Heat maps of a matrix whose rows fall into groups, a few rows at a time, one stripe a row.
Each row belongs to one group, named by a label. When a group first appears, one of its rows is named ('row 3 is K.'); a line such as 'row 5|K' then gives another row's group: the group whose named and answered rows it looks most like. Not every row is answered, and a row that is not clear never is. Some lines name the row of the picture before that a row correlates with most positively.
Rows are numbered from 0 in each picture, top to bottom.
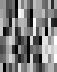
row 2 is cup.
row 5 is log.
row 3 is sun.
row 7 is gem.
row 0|cup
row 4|log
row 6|log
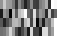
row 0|log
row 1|cup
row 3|log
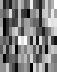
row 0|gem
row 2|gem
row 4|cup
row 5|sun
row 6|gem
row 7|cup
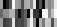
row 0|gem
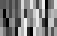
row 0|sun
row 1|sun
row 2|sun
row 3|cup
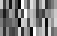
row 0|sun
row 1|gem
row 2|sun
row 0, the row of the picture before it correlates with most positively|0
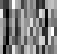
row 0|gem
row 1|sun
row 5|gem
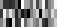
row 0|sun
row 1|log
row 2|sun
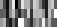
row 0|sun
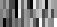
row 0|cup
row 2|gem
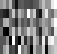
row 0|log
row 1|gem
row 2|log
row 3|gem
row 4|sun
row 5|cup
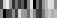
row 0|log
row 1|gem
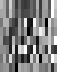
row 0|log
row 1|log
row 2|cup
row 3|cup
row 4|gem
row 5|cup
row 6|log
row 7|cup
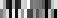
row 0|sun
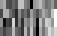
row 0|cup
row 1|log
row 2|gem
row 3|gem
